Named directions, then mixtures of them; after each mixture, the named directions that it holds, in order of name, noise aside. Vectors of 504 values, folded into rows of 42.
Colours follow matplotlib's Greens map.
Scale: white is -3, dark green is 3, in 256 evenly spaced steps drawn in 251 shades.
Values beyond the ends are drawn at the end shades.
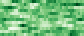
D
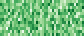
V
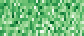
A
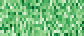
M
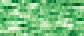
D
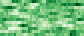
D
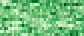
D, M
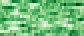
D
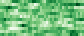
D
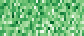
A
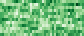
D, V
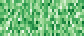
V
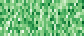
V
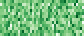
M, V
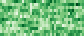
D, V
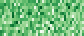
A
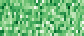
A, M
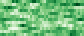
D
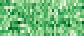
D, V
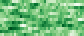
D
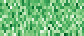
A, M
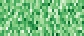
V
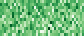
A, M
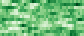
D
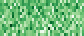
A, M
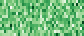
M, V
